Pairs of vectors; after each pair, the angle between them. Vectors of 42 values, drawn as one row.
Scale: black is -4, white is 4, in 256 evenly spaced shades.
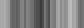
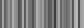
orthogonal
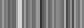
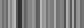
nearly opposite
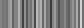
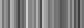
orthogonal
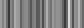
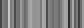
nearly opposite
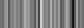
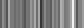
nearly opposite
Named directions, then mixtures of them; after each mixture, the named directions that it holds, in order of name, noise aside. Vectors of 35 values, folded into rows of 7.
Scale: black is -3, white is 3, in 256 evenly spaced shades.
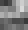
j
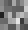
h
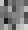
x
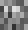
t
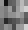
j, x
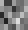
h, x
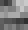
j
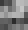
j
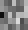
h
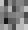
x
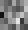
h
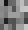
j, x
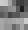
j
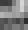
j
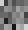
t, x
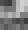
j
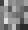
x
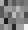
t, x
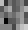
x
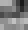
j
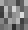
h, t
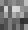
j, t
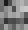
j, x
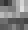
j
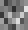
h, x
